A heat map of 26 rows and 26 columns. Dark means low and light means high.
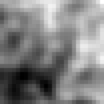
The halves do not mirror each other. No lone cell stands out from its neighbours. The field climbs toward the top right. The bottom left is the ninth with the lowest average. Overall the values sit about 50% of the way up the scale.
